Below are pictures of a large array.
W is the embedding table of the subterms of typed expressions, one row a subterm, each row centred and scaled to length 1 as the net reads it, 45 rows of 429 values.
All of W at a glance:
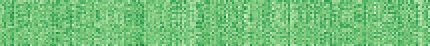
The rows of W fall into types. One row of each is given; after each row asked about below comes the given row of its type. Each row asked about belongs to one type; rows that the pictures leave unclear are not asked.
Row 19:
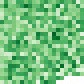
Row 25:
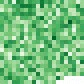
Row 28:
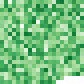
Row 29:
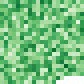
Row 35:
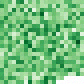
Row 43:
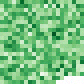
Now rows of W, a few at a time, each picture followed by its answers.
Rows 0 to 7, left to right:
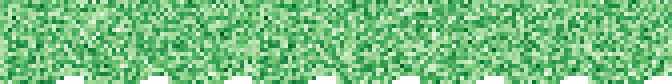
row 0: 19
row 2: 43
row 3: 19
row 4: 29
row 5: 25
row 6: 29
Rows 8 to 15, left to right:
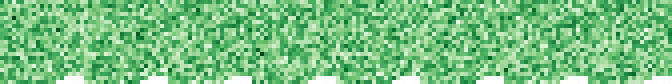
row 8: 35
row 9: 19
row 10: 25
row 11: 28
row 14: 25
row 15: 25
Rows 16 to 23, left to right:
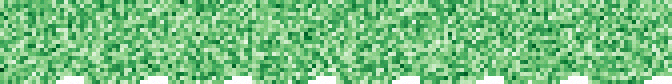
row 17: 29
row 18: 19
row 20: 29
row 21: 25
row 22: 35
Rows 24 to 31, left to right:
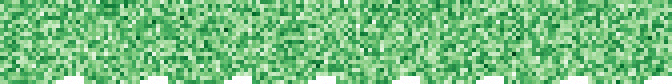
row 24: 43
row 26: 35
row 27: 35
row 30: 28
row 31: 29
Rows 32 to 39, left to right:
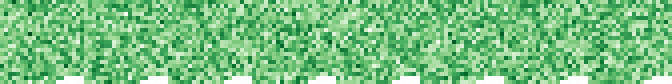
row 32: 19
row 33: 19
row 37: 25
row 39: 43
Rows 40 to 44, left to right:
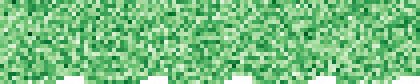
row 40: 19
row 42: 35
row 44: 25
